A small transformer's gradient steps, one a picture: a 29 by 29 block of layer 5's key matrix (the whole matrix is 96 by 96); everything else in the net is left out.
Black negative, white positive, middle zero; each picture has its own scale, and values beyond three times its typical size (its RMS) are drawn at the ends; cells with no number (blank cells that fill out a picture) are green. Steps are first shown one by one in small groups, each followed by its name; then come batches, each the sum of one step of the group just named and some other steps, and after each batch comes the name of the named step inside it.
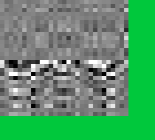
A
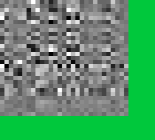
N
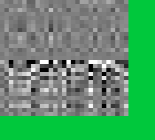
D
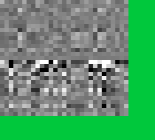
D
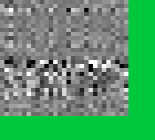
D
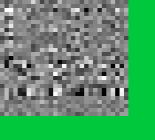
N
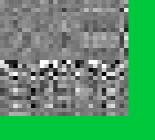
A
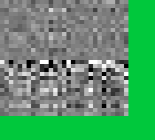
D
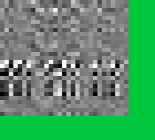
N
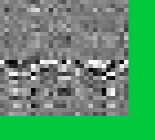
A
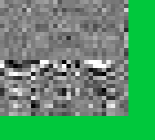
A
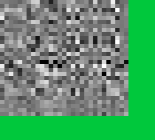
N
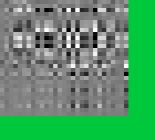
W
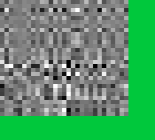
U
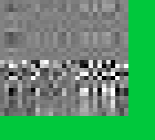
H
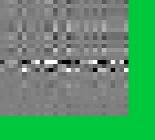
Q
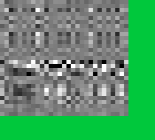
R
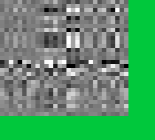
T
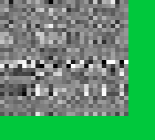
R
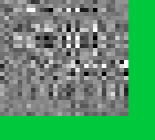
W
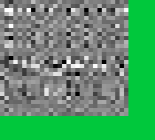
R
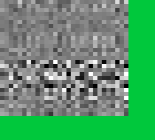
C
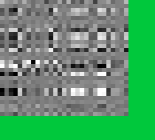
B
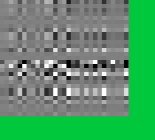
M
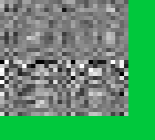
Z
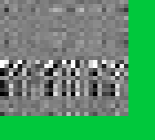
M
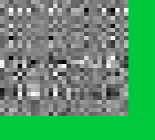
B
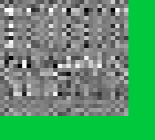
M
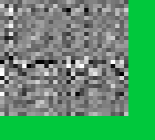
Z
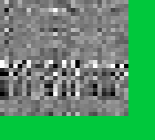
C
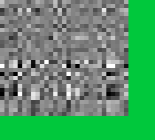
B
